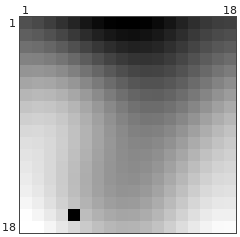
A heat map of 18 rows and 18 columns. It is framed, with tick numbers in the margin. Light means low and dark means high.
Lone odd cells: 1, higher than its neighbours. Slope: up to the top. Ninth with the highest average: top middle. Roughest part: bottom left.
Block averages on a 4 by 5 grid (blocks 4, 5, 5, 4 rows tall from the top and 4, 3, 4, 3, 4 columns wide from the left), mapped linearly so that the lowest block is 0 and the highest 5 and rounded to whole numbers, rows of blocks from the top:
3 4 5 5 4 | 1 2 3 3 2 | 0 1 2 2 1 | 0 2 2 1 0
